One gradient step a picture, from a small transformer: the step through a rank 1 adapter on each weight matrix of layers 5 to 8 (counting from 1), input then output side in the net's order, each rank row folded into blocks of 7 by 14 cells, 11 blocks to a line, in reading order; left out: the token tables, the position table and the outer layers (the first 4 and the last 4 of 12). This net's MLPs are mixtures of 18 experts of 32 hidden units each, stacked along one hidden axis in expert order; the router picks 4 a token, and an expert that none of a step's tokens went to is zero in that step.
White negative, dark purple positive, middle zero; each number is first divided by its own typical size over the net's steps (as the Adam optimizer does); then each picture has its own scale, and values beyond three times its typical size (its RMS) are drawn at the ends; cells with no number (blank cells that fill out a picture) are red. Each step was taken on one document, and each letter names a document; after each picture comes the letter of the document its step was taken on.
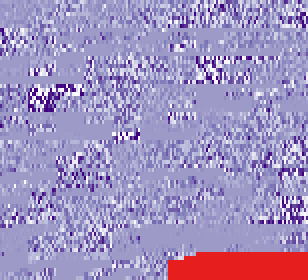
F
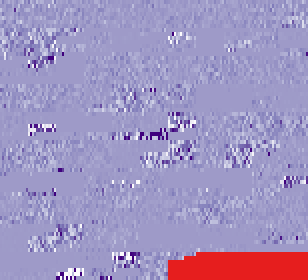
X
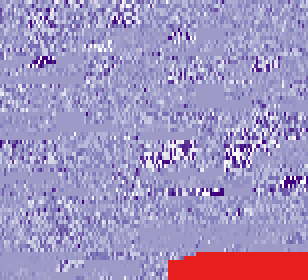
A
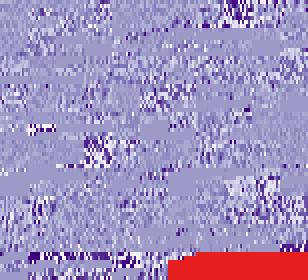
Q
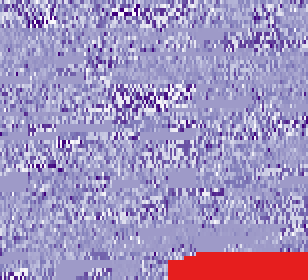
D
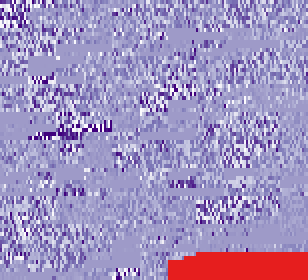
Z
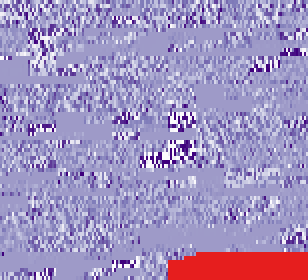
F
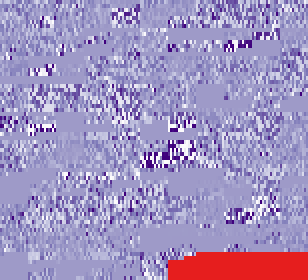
F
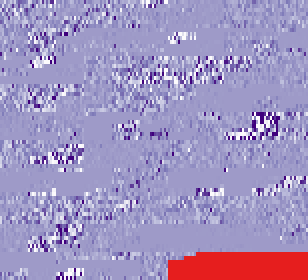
X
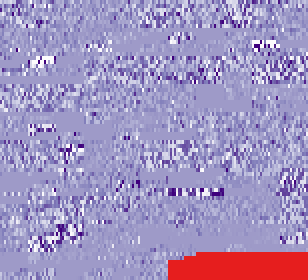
A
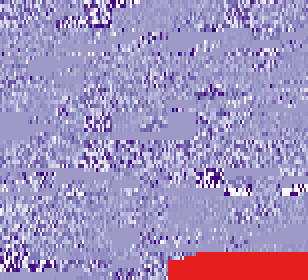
Z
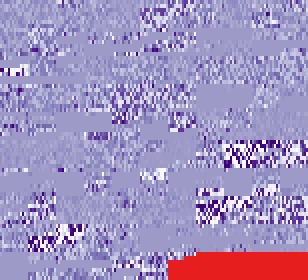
D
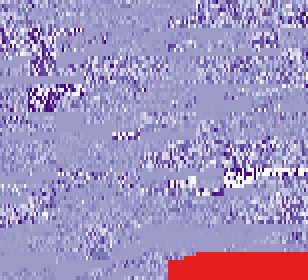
F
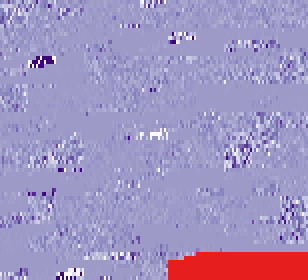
X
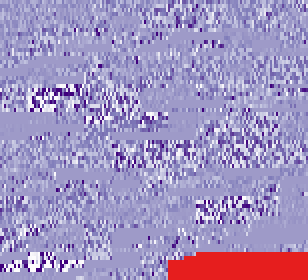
Q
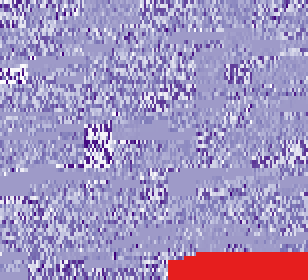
Z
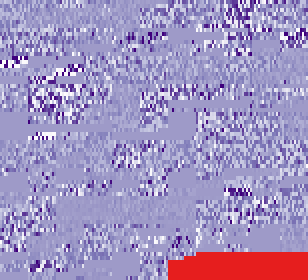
Z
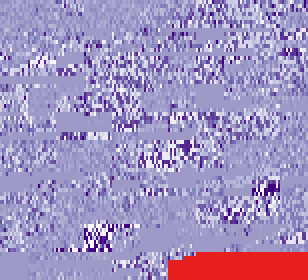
F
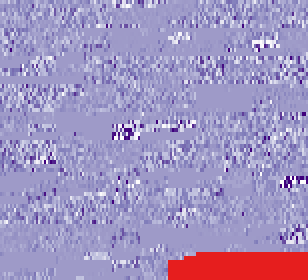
A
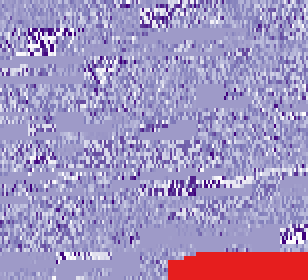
F
